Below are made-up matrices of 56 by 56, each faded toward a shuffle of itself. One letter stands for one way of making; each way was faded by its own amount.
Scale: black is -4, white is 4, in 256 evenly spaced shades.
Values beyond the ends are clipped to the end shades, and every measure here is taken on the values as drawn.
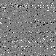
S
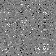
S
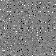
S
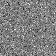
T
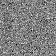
T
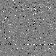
S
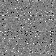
S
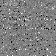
S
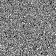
T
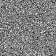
T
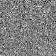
T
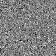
T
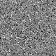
T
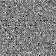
T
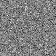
T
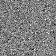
T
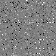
S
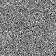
T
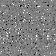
S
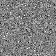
T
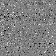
S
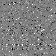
S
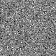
T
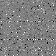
S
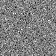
T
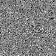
T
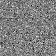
T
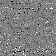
S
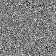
T
